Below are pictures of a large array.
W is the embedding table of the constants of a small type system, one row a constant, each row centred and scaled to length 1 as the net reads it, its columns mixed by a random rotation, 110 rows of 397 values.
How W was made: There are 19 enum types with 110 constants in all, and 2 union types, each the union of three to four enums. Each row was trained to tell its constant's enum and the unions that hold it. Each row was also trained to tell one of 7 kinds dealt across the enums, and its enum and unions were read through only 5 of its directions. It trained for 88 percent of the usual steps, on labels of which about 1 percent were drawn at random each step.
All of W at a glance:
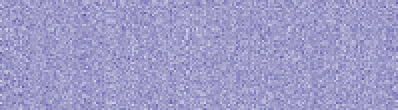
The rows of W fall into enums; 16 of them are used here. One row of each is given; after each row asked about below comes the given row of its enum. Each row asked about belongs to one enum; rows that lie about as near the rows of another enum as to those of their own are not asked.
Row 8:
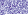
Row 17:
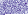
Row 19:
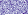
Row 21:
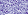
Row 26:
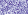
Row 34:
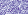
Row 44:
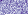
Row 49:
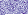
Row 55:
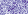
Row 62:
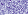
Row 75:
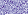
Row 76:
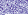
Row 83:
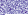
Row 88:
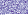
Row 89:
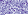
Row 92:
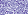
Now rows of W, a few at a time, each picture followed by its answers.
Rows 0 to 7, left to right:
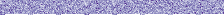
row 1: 88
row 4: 17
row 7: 88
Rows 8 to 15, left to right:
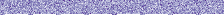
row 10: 21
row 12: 17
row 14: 21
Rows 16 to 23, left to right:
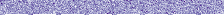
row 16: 44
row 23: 17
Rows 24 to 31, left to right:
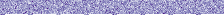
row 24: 92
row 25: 17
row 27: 44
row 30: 34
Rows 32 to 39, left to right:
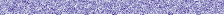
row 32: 55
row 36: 92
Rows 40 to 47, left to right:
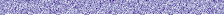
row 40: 21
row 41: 44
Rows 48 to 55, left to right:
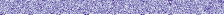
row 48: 92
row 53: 89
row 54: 89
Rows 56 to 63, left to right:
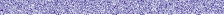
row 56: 26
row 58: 49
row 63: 83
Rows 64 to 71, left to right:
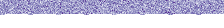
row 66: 88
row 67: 49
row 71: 17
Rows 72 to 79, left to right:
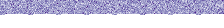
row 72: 34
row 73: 92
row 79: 21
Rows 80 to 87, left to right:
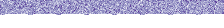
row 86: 34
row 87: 21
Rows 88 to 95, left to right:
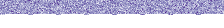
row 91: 44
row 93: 83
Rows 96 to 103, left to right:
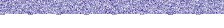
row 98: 34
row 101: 26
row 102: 34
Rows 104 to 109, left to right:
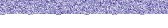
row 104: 83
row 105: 44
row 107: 83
